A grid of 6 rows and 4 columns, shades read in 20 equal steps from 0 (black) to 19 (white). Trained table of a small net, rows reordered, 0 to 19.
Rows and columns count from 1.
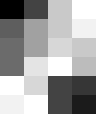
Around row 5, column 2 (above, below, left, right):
17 19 19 5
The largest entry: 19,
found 4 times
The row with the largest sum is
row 4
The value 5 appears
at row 1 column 2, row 5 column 3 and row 6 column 3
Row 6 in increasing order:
2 5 18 19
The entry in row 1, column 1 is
0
